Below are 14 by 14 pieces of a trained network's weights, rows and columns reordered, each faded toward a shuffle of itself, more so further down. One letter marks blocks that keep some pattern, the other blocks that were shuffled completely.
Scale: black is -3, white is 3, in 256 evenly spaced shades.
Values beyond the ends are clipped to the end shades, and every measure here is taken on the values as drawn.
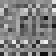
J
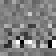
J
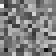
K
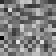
K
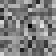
K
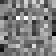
J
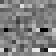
J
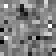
K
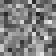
J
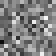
K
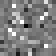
K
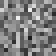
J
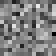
J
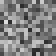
K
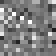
K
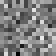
K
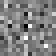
J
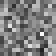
K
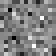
K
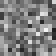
K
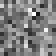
K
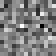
K
